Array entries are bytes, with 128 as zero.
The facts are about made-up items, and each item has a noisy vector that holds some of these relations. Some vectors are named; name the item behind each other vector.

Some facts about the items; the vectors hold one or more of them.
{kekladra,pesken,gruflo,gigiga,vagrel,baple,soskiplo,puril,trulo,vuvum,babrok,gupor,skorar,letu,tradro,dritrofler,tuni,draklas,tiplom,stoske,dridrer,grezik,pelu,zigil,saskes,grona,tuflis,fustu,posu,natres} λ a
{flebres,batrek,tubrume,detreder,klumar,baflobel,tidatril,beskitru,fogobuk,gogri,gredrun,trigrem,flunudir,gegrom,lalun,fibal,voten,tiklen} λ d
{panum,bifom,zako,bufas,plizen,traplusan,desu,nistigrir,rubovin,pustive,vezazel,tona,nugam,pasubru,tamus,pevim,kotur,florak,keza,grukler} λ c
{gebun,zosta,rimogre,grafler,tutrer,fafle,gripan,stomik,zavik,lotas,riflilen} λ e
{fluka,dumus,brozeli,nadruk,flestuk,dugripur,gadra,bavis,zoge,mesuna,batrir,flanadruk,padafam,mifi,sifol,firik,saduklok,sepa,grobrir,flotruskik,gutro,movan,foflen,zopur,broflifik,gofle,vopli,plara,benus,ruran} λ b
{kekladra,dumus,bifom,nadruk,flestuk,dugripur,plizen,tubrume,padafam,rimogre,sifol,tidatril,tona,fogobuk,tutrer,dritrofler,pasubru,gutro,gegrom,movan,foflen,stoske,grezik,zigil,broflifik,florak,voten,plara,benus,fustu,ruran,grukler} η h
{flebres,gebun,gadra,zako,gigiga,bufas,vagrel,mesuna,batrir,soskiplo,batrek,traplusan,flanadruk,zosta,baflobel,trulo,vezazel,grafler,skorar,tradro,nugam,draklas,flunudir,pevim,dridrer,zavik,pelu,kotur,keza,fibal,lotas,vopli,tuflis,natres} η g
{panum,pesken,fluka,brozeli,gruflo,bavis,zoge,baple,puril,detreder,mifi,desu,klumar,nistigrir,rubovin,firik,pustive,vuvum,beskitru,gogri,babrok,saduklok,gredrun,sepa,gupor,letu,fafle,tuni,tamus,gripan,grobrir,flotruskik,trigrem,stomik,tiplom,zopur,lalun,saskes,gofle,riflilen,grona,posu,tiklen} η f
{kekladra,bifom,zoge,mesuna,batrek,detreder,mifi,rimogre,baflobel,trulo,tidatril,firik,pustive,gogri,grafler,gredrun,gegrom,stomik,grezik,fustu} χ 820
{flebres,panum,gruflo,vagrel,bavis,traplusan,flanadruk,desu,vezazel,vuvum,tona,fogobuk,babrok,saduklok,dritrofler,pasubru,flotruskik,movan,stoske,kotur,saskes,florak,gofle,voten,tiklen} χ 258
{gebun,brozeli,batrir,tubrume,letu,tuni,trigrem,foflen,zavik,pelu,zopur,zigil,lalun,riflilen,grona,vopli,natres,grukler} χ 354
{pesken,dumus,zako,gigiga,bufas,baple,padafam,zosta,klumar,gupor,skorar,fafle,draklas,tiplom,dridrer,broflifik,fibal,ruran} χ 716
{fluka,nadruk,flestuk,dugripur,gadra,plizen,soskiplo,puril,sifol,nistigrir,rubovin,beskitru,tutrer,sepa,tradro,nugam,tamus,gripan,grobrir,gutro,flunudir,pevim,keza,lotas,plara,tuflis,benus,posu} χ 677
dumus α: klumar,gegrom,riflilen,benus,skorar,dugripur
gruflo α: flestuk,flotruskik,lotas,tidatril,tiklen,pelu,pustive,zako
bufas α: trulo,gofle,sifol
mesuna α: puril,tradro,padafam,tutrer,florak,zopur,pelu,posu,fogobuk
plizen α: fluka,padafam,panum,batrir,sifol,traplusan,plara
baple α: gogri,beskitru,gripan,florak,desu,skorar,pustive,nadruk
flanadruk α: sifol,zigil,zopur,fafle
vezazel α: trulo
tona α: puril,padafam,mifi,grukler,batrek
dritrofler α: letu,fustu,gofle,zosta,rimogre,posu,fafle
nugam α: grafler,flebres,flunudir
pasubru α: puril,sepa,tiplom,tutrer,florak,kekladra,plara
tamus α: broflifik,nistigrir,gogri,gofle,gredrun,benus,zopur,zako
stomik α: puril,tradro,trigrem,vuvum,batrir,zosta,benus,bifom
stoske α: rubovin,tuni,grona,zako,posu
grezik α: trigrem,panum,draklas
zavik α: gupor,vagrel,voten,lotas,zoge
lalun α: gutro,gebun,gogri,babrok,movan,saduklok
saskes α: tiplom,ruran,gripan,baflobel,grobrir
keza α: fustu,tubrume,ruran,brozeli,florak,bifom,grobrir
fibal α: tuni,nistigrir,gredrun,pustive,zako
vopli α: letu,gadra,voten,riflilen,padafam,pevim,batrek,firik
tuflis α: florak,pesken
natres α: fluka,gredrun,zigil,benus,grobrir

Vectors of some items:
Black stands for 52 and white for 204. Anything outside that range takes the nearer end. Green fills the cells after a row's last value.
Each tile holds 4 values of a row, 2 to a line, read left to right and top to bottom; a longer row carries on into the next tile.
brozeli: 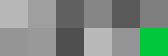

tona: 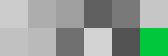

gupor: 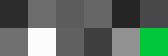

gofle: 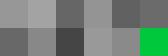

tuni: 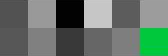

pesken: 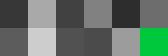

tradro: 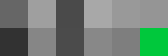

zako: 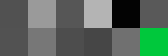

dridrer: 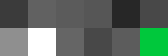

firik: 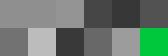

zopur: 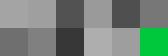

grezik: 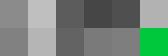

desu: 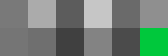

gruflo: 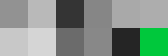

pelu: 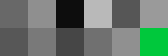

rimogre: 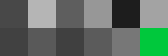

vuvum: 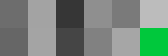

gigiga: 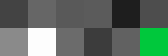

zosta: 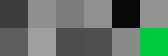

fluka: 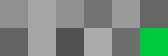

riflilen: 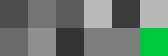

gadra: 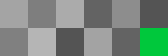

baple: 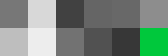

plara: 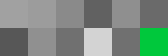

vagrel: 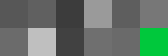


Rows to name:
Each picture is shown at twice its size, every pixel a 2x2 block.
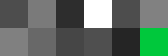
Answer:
gebun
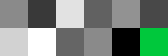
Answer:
nugam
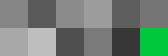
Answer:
kotur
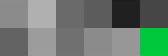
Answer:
ruran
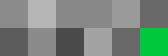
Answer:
grobrir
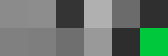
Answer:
movan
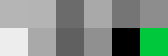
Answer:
lalun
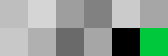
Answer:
tamus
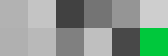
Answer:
dritrofler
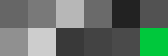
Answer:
detreder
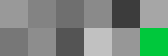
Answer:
grukler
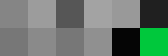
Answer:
gutro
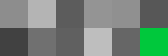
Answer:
benus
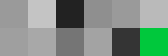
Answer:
stoske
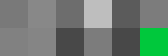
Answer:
tiklen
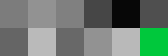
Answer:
padafam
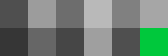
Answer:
tutrer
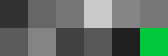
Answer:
lotas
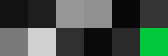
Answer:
grafler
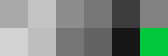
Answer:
fibal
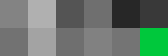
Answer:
broflifik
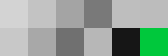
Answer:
keza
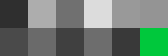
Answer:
gripan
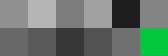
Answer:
baflobel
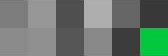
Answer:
saduklok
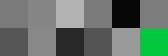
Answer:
batrek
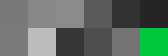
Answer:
zoge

